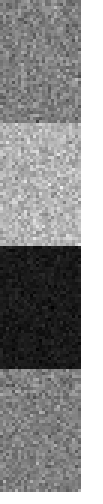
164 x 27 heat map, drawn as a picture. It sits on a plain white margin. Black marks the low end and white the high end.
It is made of 4 by 1 panels. Panel 1,1: middling, fine-grained. Panel 2,1: high, fine-grained. Panel 3,1: very low, fine-grained, faint in contrast. Panel 4,1: middling, fine-grained.
